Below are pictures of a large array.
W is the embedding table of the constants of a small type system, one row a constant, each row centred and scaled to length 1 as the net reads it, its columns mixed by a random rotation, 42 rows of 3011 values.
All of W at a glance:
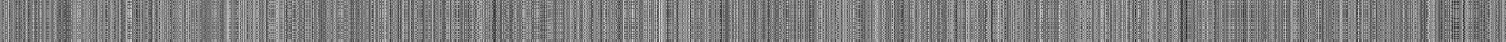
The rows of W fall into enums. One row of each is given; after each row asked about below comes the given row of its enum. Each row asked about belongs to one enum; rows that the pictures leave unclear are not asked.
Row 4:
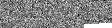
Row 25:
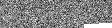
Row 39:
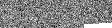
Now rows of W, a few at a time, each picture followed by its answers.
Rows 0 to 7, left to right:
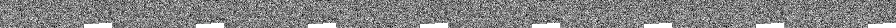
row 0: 39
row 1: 4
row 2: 4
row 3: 39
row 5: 25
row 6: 39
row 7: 25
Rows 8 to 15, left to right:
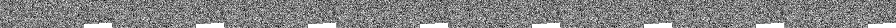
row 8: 4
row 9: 39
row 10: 39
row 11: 25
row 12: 39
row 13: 39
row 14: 39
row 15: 25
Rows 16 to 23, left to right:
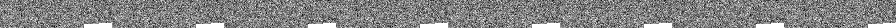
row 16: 39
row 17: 25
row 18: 4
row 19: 39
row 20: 25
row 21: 25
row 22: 4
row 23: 39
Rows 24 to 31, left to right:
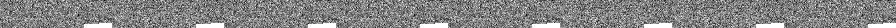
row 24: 4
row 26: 4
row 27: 4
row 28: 4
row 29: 25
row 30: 25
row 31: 4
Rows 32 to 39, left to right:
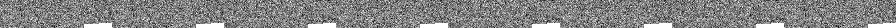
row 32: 39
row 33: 39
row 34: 4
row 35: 25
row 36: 4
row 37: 25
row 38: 4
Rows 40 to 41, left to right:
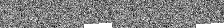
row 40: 39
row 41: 39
